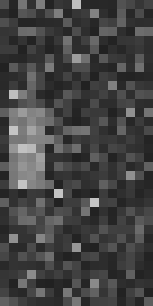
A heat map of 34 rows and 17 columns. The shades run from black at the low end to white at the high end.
In the middle left lies a patch that is higher than the rest. The values are skewed, with a long tail toward high values. The ninth with the highest average is the middle left.
